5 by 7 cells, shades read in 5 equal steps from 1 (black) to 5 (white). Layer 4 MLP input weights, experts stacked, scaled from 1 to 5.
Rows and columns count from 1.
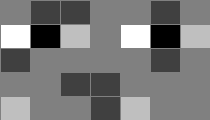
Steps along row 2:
down up down up down up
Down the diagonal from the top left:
3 1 3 2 4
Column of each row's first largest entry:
1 1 2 1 1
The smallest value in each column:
2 1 2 2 3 1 3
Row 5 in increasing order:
2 3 3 3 3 4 4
